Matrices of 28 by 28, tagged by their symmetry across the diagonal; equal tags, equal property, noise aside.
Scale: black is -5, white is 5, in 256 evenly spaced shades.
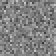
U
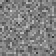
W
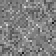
W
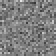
U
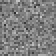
U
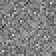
W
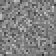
W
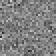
U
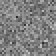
W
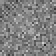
W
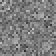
W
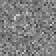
W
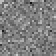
W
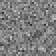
U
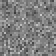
U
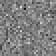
U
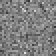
U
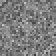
W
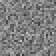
U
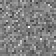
U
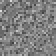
W
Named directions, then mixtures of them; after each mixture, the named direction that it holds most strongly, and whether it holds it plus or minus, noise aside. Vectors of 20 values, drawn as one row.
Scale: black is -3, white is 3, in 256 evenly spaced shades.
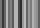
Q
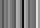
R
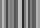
Q, minus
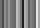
R, plus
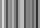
Q, minus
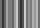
Q, plus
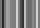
R, plus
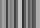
Q, minus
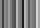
R, plus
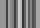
Q, minus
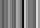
R, plus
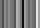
R, plus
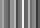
R, minus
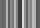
Q, plus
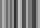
Q, minus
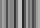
Q, minus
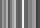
R, minus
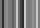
R, plus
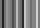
R, plus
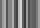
Q, minus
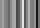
R, minus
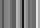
R, plus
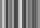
Q, minus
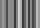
Q, minus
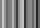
R, minus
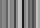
R, plus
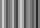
Q, minus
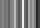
R, minus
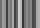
Q, minus
